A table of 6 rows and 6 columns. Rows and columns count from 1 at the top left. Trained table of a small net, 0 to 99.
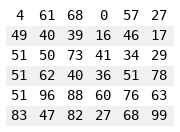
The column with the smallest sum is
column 4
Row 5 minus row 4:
0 34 48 24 25 -15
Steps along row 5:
up down down up down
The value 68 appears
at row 1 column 3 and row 6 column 5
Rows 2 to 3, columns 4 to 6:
16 46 17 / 41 34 29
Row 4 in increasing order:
36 40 51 51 62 78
